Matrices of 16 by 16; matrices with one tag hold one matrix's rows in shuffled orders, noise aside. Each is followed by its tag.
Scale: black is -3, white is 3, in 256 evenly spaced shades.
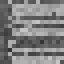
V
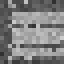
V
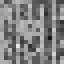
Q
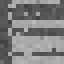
V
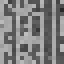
Q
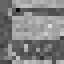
V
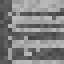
V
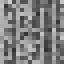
Q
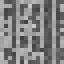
Q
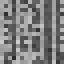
Q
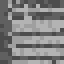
V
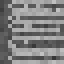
V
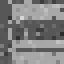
V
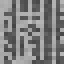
Q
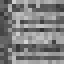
V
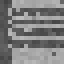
V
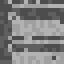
V
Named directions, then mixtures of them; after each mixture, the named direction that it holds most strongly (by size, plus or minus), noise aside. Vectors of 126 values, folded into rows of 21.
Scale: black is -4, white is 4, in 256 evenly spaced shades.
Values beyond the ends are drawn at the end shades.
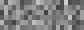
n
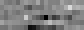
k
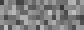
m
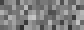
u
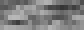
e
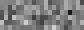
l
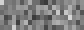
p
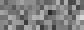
u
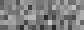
u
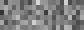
n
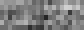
l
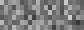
n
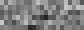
k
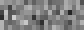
l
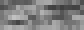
e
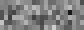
l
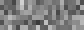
m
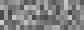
l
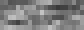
e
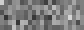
p
